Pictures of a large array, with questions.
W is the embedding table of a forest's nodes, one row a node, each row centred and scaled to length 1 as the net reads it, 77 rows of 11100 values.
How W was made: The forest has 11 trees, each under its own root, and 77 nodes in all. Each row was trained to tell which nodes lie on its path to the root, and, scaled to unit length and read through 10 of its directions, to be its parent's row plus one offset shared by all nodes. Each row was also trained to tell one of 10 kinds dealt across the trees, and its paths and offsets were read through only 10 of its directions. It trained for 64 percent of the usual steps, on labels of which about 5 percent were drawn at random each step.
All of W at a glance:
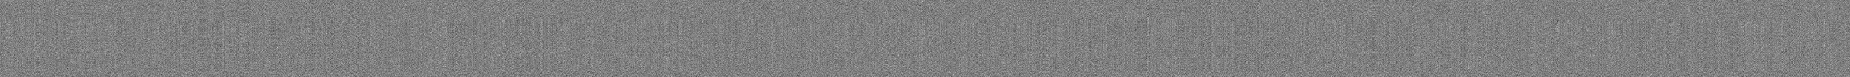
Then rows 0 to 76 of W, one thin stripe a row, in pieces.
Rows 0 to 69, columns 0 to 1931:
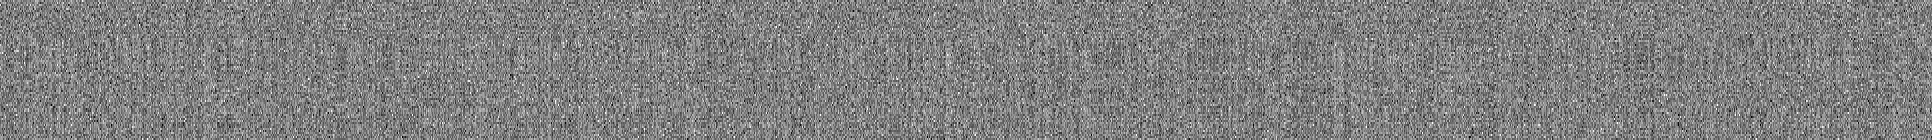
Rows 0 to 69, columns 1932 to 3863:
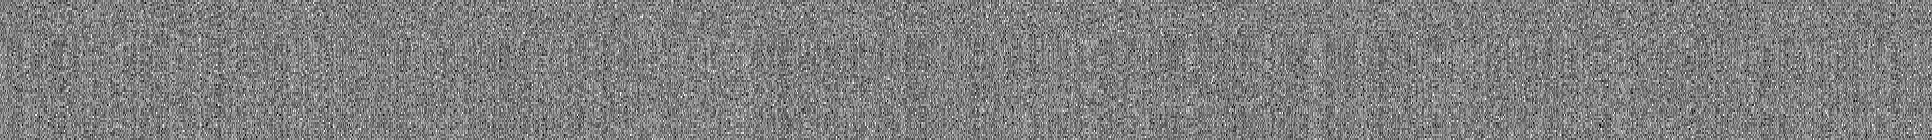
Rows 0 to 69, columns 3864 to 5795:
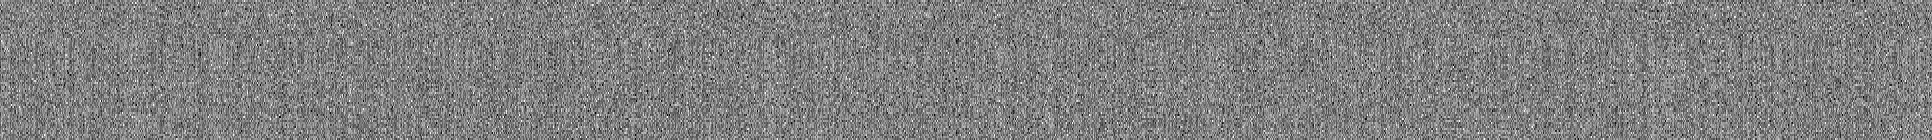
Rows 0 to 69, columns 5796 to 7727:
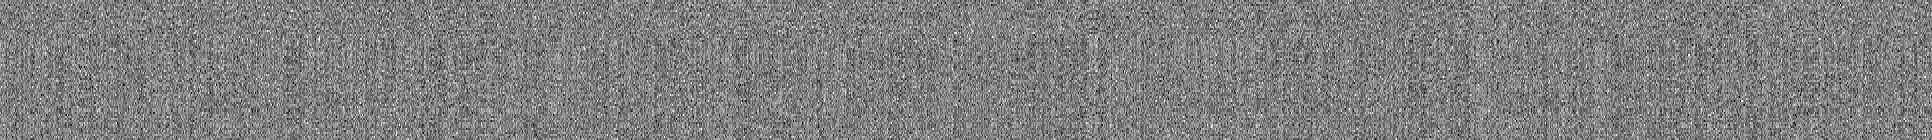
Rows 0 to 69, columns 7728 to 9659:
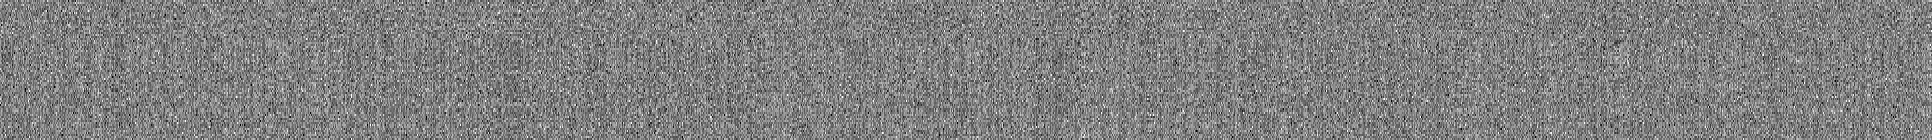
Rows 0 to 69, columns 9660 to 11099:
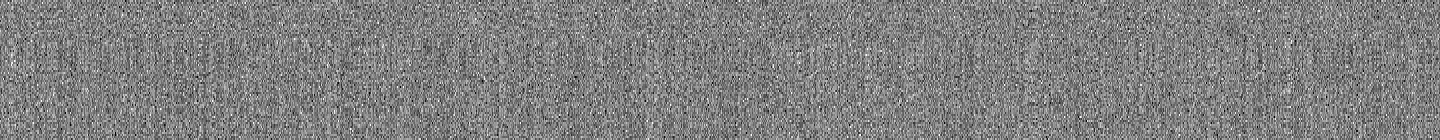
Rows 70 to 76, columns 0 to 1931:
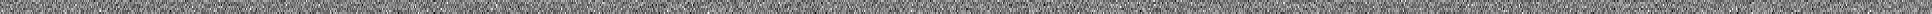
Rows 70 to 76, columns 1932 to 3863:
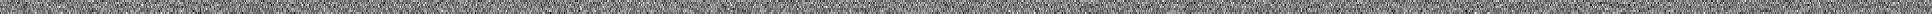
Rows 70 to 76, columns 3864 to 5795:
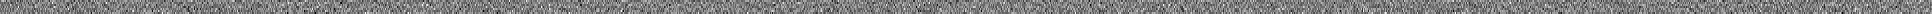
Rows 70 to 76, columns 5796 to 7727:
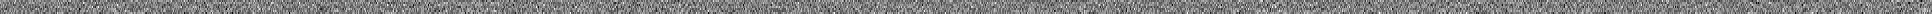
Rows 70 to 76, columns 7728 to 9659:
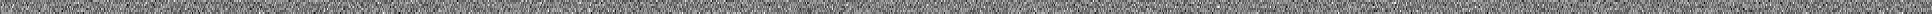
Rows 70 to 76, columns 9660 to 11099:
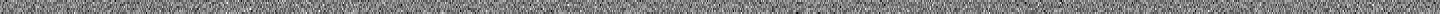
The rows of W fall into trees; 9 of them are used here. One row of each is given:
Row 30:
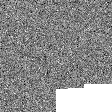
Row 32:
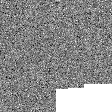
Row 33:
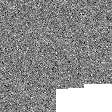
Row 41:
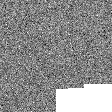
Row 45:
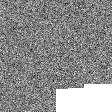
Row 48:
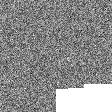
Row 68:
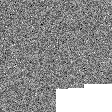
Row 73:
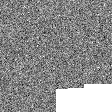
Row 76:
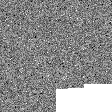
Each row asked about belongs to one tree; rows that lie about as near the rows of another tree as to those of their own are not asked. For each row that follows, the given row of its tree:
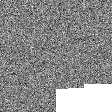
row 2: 73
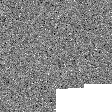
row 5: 76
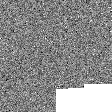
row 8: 33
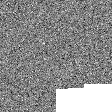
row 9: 76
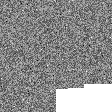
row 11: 73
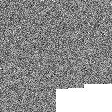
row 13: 68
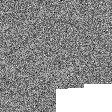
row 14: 76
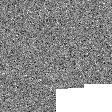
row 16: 76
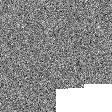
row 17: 48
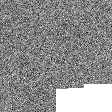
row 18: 32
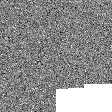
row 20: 68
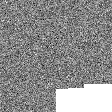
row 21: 33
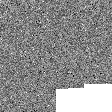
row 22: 33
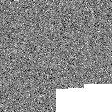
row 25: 32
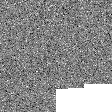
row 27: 33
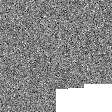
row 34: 30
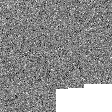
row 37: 30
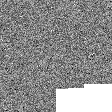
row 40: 32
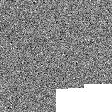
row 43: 32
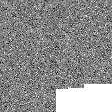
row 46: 33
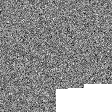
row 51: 73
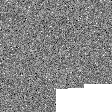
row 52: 76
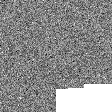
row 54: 41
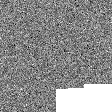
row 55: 41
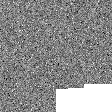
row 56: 30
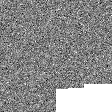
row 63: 32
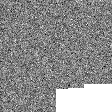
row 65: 68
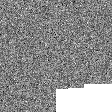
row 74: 45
